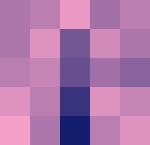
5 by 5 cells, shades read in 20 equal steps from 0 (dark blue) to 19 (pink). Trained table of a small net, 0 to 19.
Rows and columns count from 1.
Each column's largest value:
19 17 18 17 17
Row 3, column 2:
15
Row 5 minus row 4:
2 -1 -3 -3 2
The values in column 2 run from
13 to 17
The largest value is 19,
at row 5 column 1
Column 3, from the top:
18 8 7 3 0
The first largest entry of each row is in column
3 2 2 1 1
